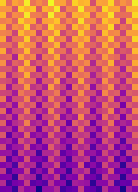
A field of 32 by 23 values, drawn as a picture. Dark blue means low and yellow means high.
Values rise toward the top. No single row or column stands out from its neighbours. Stripes running up and down repeat 5 times from left to right.
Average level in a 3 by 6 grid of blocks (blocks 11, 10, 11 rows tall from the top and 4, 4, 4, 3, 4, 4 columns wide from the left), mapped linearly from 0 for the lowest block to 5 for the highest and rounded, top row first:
4 4 4 5 4 4 | 2 2 2 3 2 2 | 0 0 0 1 0 0
